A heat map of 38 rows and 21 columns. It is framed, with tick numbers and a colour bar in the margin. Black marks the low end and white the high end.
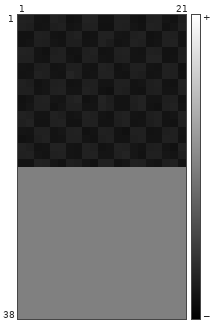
It is made of 2 by 1 panels. Panel 1,1: very low, checkered, faint in contrast. Panel 2,1: middling, flat.
